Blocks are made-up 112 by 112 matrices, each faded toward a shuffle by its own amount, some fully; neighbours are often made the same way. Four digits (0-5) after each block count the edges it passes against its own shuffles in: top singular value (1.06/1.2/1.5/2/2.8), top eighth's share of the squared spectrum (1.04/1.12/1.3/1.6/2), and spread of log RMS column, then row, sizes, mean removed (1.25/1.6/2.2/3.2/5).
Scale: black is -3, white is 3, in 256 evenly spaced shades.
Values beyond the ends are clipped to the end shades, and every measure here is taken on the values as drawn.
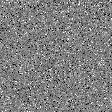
0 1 0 1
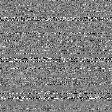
2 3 0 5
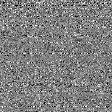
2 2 0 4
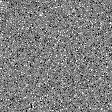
0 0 0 0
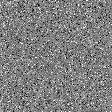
2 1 0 0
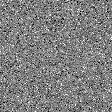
2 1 0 0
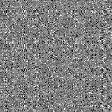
4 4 2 2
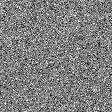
0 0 0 0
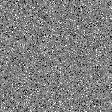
3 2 1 0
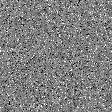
1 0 0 0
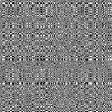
5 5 4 4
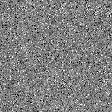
3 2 0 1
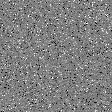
0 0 0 0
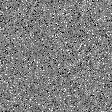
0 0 0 0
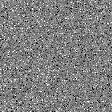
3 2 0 1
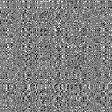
5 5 3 3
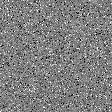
1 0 0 0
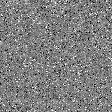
3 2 0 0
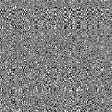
5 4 3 3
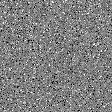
1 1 0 0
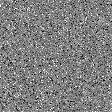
1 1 0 0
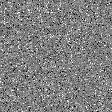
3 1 0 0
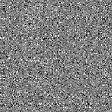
4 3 2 2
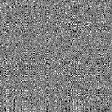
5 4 3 3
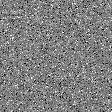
1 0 0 0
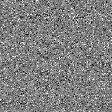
4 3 1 1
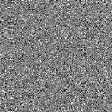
4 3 2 2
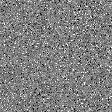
3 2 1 1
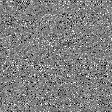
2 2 0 3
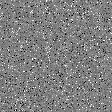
3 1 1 0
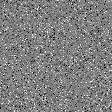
2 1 0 0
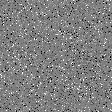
0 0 0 0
